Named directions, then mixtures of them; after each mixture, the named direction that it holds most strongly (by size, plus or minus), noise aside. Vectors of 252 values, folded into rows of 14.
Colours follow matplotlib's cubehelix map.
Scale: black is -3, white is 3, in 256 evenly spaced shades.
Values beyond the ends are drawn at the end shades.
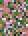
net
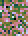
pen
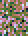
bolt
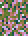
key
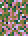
key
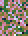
net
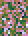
net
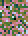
pen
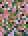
key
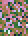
net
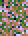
pen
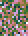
key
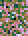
pen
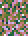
key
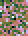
pen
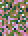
key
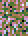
bolt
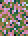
net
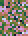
net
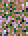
bolt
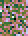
pen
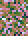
net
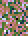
net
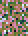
bolt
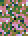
pen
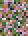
net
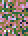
bolt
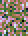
bolt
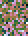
key
